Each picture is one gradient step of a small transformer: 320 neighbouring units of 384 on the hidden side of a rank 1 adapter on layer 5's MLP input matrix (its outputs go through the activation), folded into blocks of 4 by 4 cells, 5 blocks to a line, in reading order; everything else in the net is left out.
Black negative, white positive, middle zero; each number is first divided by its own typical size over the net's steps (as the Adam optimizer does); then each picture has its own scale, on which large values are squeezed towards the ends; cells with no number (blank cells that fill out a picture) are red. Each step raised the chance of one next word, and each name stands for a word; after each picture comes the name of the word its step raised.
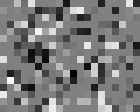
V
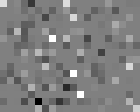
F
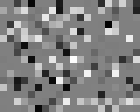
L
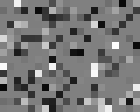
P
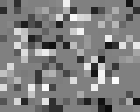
V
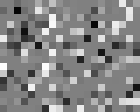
F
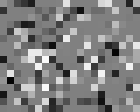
V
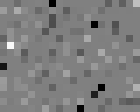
F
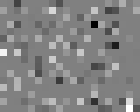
P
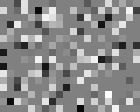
L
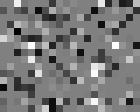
P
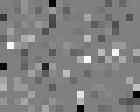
F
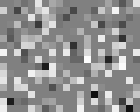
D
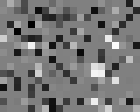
P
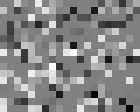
D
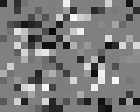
V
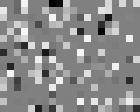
L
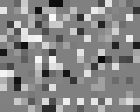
L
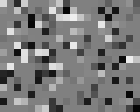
D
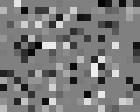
V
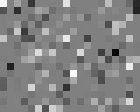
F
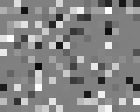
V
